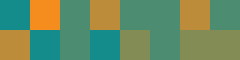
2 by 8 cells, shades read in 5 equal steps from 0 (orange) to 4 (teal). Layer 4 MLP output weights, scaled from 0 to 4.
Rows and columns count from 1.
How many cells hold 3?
6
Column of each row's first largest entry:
1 2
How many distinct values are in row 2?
4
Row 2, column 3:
3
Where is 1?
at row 1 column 4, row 1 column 7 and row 2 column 1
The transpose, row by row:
4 1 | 0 4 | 3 3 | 1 4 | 3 2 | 3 3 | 1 2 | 3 2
